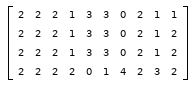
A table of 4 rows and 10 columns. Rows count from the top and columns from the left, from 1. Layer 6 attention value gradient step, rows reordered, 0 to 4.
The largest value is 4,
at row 4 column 7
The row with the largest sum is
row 4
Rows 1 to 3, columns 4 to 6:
1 3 3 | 1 3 3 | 1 3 3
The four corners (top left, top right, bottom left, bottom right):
2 1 2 2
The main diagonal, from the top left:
2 2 2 2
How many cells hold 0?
4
